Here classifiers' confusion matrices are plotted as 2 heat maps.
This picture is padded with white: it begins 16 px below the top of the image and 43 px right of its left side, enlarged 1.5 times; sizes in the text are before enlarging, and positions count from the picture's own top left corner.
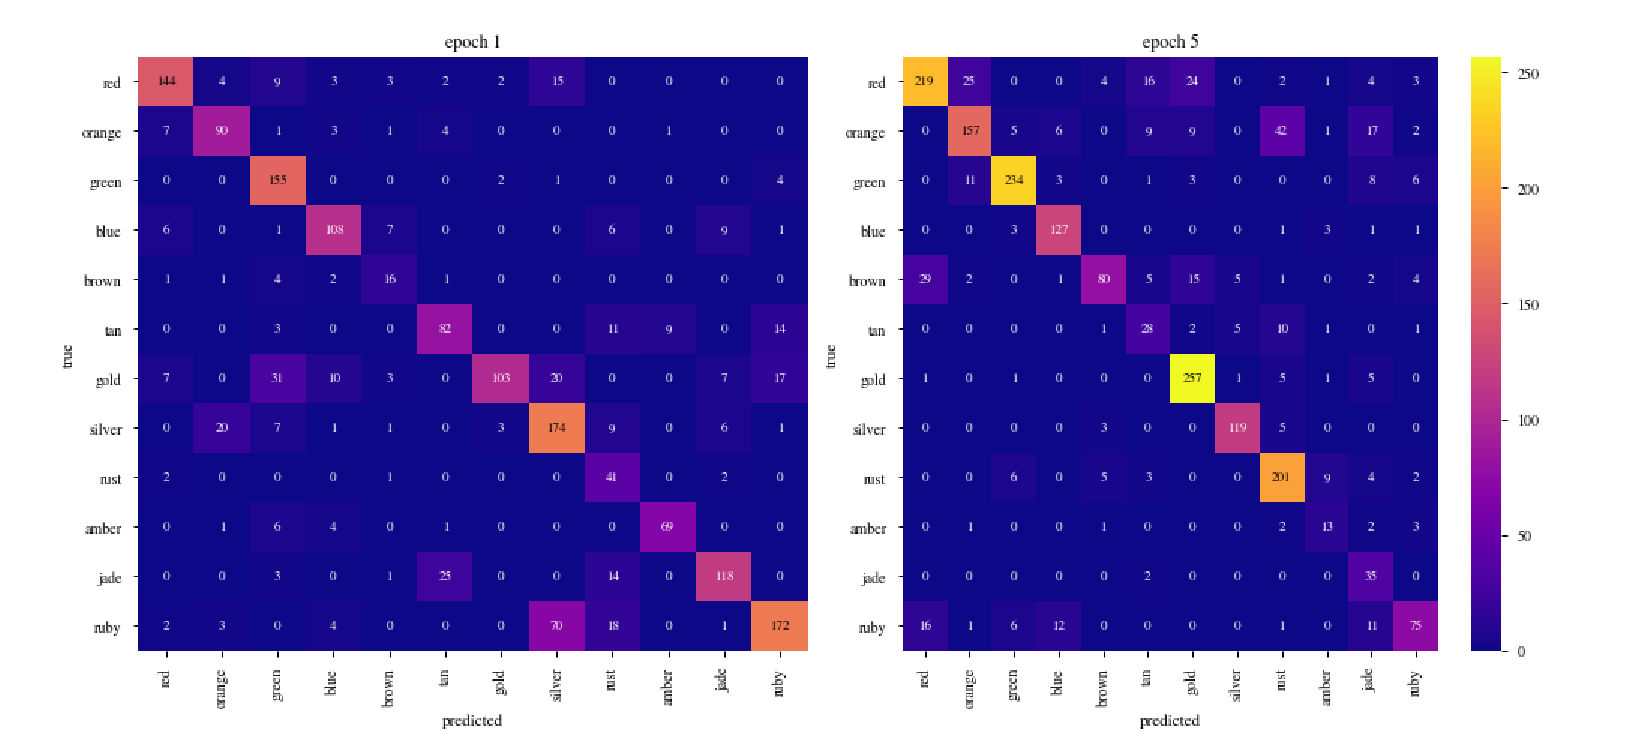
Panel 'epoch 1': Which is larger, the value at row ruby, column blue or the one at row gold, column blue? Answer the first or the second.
the second
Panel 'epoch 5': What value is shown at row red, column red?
219
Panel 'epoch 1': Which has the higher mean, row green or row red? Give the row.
red
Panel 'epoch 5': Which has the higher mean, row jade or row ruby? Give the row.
ruby
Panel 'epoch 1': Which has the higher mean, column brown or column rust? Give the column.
rust
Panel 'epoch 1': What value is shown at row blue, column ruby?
1
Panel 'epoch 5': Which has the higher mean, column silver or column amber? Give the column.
silver
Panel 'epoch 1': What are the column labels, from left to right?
red, orange, green, blue, brown, tan, gold, silver, rust, amber, jade, ruby
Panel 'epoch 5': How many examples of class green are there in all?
266
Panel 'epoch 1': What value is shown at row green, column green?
155
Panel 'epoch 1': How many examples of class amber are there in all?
81
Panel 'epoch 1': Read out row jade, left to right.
0 0 3 0 1 25 0 0 14 0 118 0
